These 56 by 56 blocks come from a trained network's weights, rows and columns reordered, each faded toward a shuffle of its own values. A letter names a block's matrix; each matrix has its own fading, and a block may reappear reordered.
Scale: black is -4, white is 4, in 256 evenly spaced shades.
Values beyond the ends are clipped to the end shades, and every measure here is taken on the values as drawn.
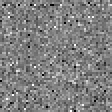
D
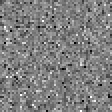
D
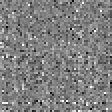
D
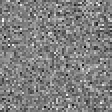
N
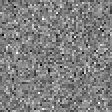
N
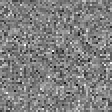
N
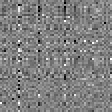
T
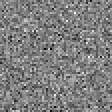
N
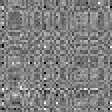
T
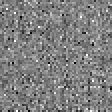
D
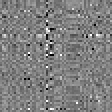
T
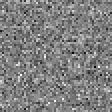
N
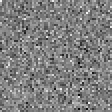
N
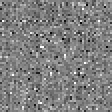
D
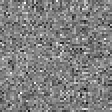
N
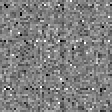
D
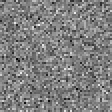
N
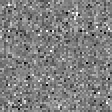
D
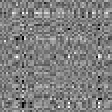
T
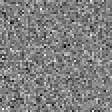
N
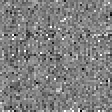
D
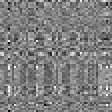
T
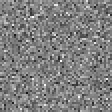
N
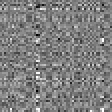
T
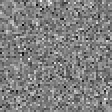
N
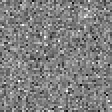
N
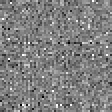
D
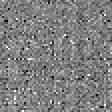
D
